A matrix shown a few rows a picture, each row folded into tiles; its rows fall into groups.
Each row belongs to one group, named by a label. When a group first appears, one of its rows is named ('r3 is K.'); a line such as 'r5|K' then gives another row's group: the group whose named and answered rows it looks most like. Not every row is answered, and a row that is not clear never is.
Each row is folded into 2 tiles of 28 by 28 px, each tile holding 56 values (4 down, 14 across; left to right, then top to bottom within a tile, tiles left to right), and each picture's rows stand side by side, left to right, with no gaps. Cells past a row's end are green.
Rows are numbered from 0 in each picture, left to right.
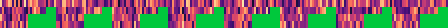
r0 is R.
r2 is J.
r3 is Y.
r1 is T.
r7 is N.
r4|Y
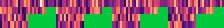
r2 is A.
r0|J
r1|A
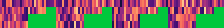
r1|N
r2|Y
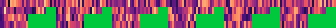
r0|Y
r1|Y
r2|J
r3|N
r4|R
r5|R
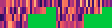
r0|T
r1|R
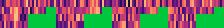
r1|A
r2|A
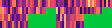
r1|A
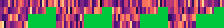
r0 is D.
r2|A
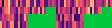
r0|T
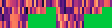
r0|R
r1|N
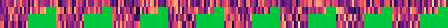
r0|D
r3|T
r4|J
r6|J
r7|N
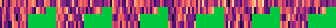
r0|Y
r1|J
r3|D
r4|R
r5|J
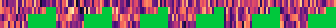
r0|J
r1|R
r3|A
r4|Y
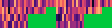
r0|N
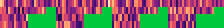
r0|J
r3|N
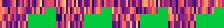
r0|N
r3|N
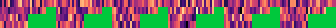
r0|D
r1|R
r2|N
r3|R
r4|N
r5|N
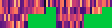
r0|A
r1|Y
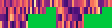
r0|D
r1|J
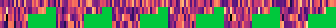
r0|A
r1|Y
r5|D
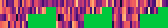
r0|J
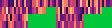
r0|A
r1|R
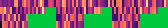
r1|T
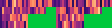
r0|Y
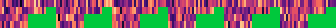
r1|D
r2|N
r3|D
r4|D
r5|A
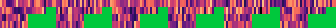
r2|J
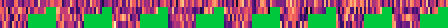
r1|J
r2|D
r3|Y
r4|A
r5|R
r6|D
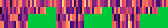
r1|T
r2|D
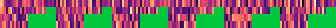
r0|J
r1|T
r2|N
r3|D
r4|Y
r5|T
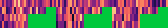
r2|R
